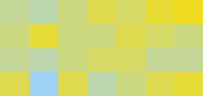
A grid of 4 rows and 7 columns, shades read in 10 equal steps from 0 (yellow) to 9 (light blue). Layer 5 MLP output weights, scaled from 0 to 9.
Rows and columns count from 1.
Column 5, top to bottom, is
3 2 3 4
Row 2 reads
4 1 4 4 2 3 4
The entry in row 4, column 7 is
1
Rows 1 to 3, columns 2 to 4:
6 4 2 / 1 4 4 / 6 4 3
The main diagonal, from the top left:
5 1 4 6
